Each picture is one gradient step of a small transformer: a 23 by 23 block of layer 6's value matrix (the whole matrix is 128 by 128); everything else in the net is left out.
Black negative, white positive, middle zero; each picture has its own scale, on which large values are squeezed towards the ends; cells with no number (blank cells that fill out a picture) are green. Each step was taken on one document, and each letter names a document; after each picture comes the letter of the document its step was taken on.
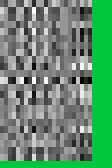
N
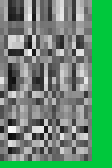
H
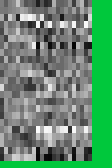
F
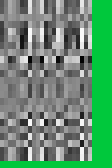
N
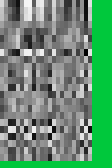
H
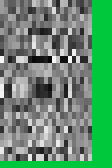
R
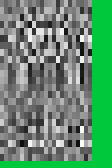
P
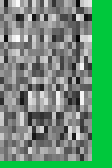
R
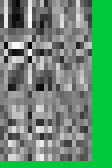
H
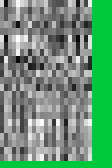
R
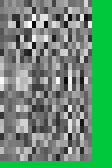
R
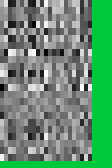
P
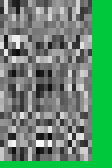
H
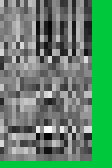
F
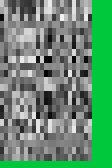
F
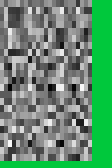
H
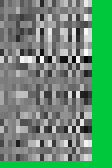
R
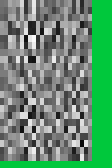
N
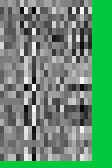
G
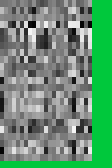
N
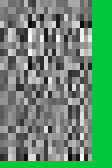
N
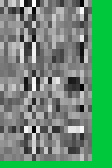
G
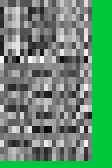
R
